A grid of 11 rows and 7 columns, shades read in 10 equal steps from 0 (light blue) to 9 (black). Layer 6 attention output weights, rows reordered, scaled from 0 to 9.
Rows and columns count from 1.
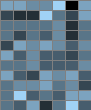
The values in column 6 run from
0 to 9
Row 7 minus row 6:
2 -1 0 0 0 -1 -1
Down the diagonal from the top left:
2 7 4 5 3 6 3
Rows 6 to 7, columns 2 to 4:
5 3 5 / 4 3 5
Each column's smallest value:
2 0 2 0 0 0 2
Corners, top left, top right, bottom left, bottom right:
2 2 4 5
